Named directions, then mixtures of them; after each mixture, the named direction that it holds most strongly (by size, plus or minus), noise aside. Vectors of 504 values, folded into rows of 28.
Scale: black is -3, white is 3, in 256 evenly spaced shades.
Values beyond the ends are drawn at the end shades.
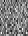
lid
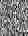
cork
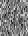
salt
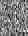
cork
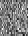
cork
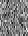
salt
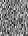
salt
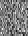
cork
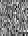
cork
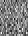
lid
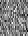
salt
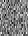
salt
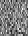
lid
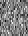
salt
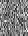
salt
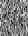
salt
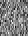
salt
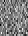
lid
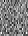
lid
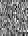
cork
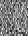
lid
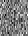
salt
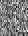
cork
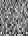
lid
